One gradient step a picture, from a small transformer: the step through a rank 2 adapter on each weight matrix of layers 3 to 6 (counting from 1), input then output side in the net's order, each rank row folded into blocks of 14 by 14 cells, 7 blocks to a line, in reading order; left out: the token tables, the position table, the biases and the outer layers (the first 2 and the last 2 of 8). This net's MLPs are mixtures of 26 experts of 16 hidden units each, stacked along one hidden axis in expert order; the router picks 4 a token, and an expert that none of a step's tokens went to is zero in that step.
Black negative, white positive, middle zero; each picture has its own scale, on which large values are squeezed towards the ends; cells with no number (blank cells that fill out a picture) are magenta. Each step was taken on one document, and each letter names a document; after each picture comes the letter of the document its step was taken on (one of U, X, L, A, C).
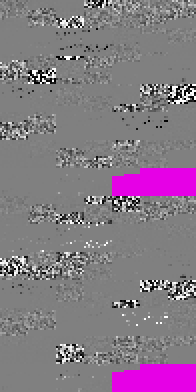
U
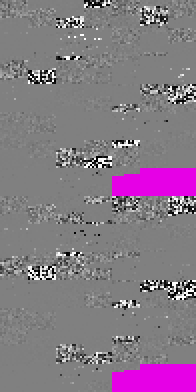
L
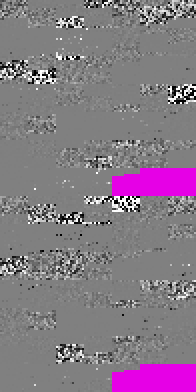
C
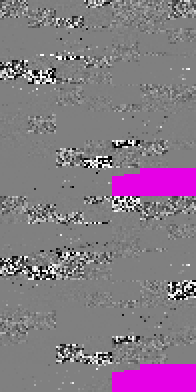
C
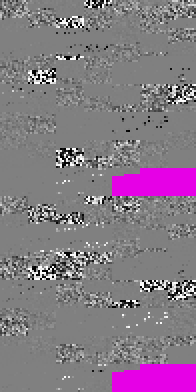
U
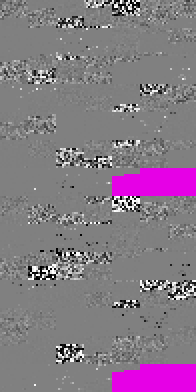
C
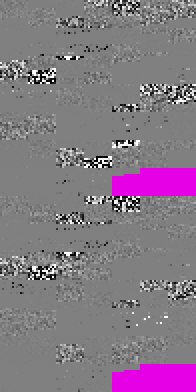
U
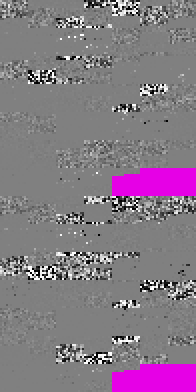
L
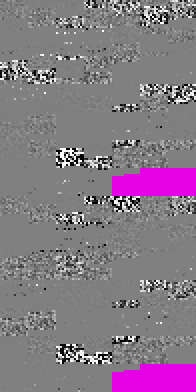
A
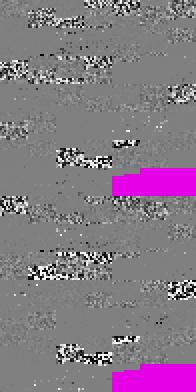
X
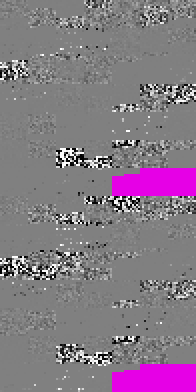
A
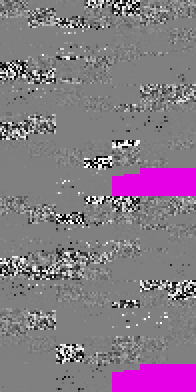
U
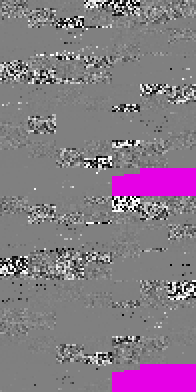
C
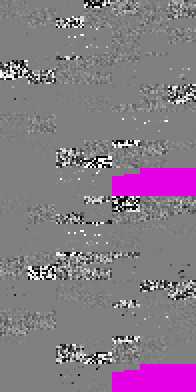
L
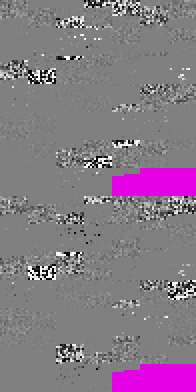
L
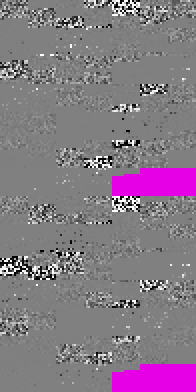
C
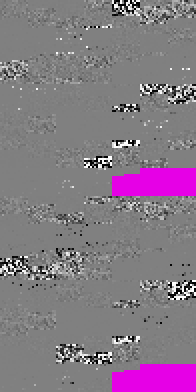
C
